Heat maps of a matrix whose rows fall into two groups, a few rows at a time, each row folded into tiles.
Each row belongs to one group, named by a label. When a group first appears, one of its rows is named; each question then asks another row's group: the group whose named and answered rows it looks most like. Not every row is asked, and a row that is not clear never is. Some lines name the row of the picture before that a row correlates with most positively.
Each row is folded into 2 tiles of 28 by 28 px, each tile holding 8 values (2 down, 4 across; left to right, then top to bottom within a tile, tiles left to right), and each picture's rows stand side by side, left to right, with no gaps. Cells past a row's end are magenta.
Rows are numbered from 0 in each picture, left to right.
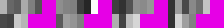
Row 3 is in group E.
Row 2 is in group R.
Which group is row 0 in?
R
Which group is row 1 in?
E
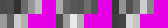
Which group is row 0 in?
R
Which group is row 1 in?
R
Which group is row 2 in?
R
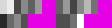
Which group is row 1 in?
R
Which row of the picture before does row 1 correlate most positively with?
2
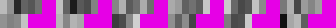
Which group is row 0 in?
R
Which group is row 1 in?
R
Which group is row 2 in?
R
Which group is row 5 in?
E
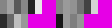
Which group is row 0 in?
E
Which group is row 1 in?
E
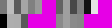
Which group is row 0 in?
E
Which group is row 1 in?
E
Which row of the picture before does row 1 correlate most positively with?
0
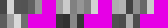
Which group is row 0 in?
E
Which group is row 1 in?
E
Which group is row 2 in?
E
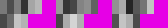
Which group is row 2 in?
E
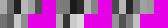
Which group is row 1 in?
R
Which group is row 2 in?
R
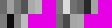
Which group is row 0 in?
R
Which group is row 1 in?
E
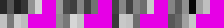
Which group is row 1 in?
R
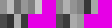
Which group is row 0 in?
E
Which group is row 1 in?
E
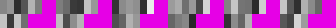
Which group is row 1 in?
R
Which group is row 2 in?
E
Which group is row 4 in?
E
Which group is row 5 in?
R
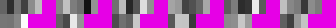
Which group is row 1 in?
E
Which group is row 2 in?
R
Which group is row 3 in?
E
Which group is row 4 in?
R
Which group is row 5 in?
R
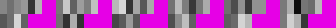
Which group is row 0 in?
E
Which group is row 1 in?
E
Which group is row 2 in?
E
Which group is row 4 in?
R
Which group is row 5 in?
E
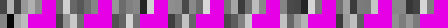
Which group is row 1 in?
E
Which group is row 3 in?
E
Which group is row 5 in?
R
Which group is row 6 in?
E
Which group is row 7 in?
R
